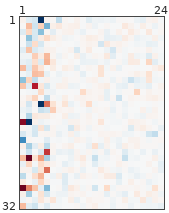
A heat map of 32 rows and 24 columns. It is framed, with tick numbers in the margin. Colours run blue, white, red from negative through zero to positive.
The halves do not mirror each other. Overall the values sit about 50% of the way up the scale. The right part is calmer, past a seam about 20% of the way across. No regular stripes run through it. A few values lie far out on both sides of the bulk.
